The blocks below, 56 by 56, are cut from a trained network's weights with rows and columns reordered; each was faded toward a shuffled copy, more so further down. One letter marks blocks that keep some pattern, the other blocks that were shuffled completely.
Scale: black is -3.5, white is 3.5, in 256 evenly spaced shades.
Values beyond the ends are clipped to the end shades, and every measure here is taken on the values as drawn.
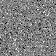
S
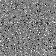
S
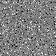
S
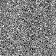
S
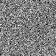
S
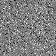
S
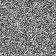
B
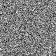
B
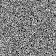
B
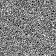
B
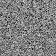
B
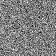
S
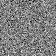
B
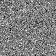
B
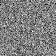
B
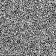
B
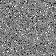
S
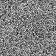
S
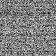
S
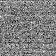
S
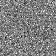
B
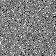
B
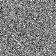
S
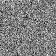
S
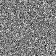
B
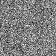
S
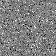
B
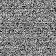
S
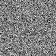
S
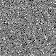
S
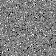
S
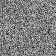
B
